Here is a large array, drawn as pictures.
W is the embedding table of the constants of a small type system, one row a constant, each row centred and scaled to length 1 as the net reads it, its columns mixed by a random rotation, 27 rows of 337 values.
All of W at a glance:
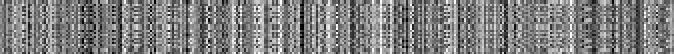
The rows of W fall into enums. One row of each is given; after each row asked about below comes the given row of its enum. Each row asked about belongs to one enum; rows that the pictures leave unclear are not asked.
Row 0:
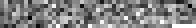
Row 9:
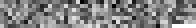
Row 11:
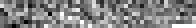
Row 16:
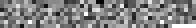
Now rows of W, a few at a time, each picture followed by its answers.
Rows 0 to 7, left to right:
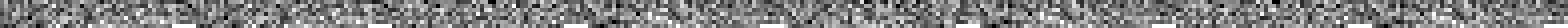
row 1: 0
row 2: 16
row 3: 11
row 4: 9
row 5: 11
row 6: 16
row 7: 11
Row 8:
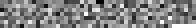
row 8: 16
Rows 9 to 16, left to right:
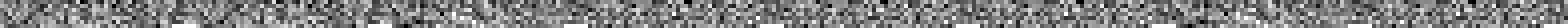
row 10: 9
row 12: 16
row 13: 16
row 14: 16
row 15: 11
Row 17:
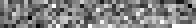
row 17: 0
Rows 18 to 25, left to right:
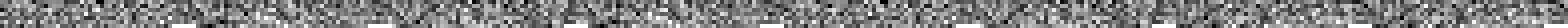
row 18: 16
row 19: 11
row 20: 9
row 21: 11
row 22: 16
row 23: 9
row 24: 0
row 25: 0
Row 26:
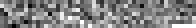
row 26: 11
